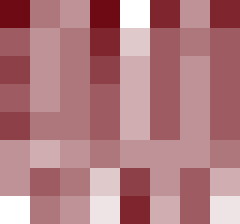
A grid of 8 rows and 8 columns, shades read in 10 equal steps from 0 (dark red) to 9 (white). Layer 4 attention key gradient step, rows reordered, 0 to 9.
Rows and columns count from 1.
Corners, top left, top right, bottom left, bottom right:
0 1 9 8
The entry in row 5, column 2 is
4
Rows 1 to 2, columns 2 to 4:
4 5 0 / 5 4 1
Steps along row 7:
down up up down up down up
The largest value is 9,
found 2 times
